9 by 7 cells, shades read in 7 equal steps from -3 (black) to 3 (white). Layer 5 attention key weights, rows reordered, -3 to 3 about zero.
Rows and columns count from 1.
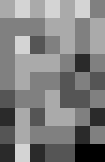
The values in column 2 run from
0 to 2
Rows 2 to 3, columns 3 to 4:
0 1 / -1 0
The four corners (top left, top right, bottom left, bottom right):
1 0 -2 -3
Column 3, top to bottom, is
1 0 -1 1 0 0 -1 0 -2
